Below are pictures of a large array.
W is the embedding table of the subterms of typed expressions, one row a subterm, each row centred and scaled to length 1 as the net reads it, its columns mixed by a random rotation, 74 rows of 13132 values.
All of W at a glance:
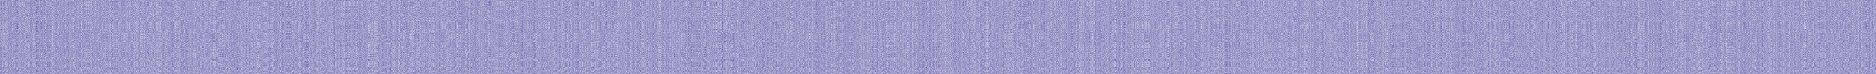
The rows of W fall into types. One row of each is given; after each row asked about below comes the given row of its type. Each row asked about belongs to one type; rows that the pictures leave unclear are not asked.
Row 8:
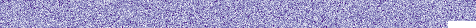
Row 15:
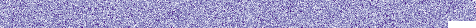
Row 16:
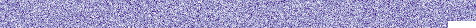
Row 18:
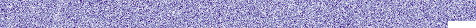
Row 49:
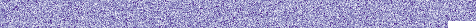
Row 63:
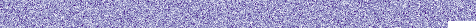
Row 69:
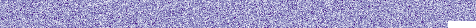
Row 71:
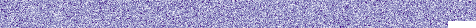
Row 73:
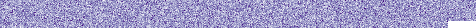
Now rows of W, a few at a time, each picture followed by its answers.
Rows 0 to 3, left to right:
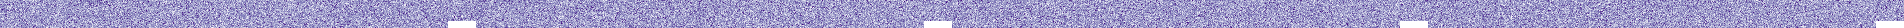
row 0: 18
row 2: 49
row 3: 15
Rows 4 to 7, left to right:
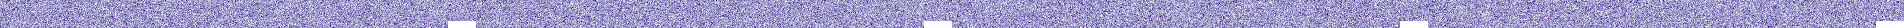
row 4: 49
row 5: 49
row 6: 16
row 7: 71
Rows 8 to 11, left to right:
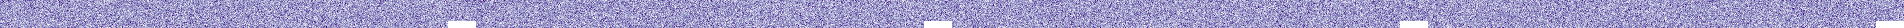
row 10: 18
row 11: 16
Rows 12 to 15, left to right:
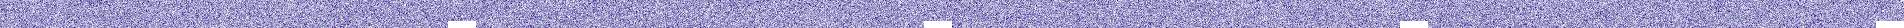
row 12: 18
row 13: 16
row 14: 73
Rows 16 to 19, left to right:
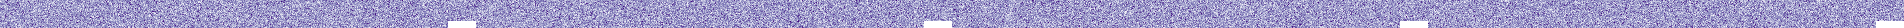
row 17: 8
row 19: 8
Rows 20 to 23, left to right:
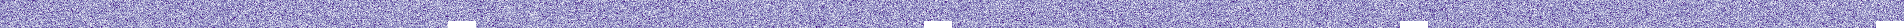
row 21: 71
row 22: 49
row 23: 49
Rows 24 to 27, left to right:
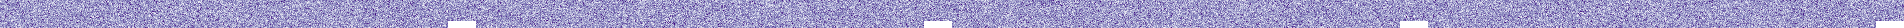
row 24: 16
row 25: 73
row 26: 18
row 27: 16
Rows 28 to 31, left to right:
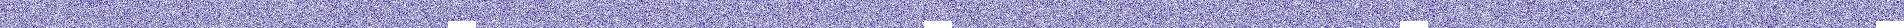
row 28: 18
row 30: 63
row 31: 71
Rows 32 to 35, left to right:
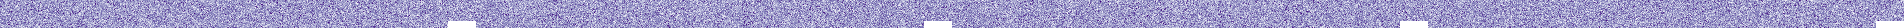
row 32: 63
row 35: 15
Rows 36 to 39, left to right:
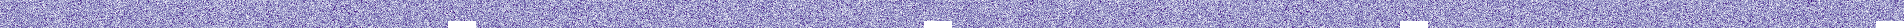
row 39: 8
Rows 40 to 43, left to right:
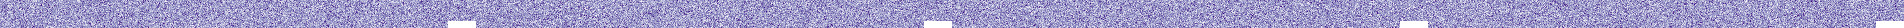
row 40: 18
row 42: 63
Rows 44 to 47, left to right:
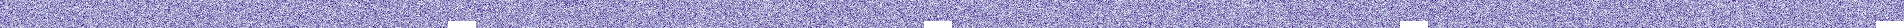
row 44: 63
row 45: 18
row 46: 73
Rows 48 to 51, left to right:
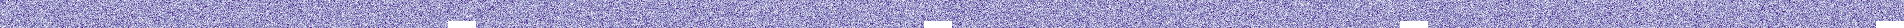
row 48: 15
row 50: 63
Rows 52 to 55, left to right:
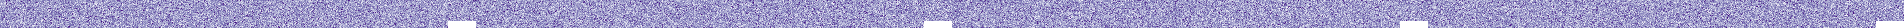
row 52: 49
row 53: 63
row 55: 63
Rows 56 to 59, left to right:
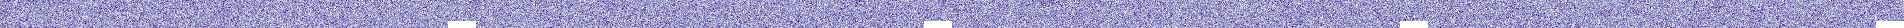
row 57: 8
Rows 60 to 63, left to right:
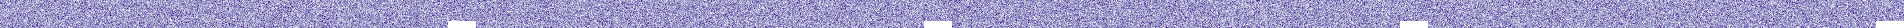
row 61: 49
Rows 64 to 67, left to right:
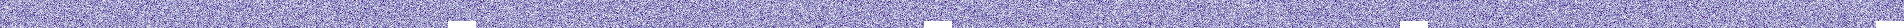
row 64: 73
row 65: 71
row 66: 73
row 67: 8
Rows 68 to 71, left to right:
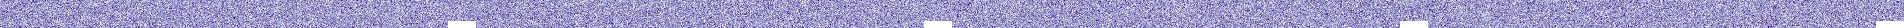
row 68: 69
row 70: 16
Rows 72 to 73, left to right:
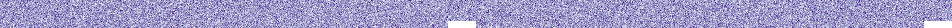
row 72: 15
